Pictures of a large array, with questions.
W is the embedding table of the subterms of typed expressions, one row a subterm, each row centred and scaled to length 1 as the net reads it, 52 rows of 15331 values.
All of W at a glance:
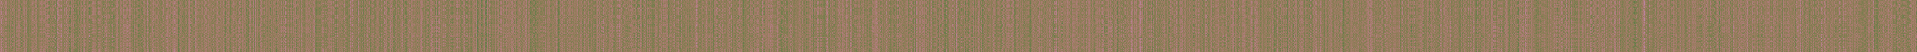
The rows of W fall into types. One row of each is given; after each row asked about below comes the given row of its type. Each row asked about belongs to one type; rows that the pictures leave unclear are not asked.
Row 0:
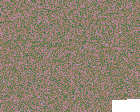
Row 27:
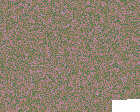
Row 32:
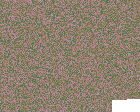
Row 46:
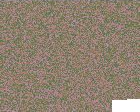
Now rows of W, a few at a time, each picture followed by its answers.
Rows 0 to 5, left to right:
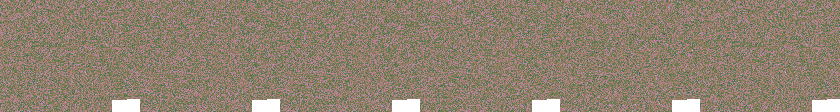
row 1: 46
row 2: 46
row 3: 32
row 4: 46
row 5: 0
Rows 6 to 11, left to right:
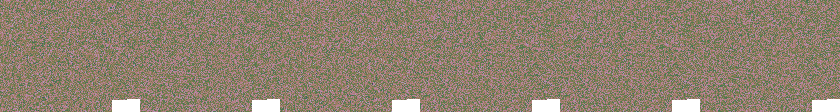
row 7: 46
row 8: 32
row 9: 0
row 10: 0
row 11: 32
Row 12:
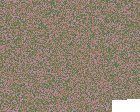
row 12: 46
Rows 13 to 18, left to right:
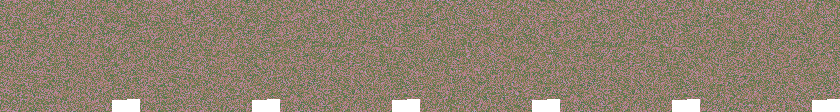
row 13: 46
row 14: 32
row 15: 0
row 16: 27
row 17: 0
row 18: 46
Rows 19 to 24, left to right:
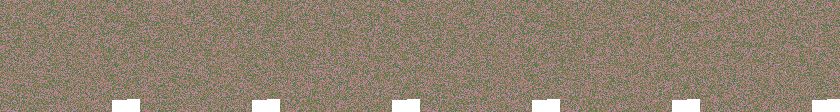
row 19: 46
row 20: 32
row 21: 27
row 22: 46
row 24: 0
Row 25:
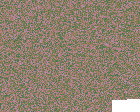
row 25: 0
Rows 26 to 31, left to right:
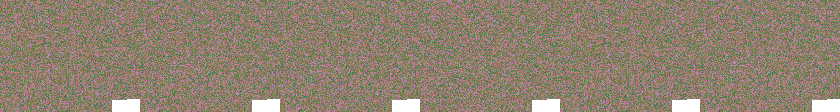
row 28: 27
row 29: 32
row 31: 27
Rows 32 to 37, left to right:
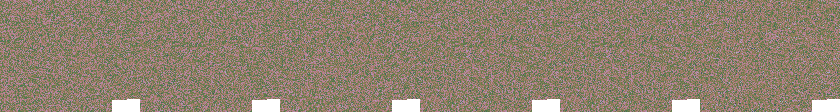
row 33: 0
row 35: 0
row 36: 0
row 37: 0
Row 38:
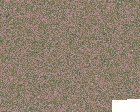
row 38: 46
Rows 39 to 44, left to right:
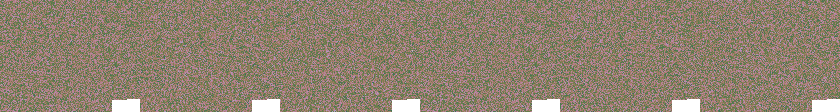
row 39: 46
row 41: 27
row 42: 46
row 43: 0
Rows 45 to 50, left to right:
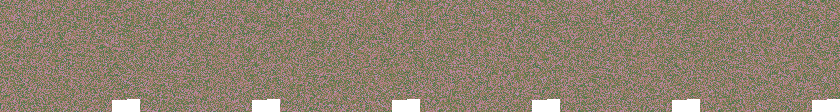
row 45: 0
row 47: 46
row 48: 27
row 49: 32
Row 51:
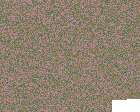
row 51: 32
